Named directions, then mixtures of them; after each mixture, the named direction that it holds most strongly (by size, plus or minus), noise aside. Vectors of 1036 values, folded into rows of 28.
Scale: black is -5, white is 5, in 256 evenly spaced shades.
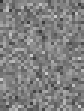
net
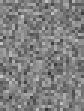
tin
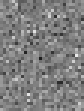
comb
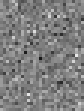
comb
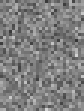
tin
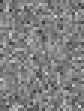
net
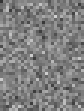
net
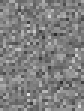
comb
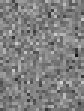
comb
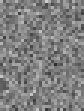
tin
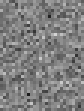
comb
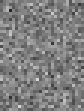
net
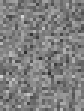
tin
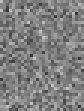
net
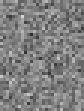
tin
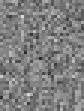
tin
